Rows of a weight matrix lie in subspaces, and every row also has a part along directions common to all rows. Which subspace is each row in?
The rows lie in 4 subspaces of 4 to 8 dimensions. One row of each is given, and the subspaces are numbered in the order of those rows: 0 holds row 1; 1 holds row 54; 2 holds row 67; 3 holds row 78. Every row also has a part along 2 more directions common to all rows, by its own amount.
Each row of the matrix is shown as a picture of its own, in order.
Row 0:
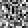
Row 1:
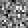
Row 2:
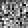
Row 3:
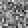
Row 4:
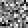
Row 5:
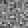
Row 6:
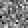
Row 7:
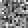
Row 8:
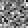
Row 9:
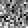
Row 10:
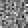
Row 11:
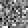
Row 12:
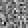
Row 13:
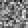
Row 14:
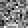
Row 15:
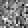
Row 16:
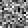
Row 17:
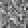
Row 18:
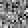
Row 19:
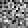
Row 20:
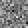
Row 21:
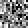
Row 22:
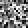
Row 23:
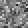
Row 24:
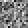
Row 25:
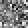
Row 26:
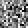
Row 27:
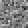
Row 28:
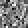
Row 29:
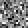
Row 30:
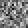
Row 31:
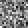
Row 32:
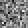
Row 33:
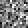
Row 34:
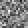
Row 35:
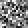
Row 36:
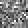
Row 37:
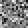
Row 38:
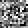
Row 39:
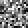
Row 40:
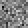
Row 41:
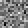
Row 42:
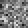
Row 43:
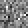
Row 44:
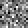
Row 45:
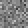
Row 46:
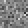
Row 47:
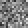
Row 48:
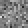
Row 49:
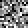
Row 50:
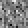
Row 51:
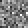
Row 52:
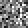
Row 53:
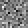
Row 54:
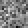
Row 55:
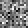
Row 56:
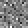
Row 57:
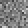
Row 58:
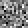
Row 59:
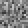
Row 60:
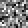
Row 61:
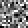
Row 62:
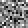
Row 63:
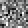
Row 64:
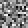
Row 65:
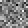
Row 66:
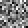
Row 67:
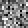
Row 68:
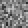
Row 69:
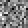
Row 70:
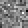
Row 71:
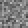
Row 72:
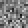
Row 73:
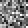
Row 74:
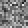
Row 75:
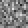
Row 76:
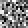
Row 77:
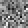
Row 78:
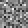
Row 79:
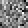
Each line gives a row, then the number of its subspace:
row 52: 2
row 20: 2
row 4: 2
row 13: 1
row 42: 2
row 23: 1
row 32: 0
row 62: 2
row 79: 0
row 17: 0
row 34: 1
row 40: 3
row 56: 3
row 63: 0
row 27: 2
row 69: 0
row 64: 0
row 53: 3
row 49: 2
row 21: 3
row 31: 2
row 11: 0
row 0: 3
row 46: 1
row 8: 2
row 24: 1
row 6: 3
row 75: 2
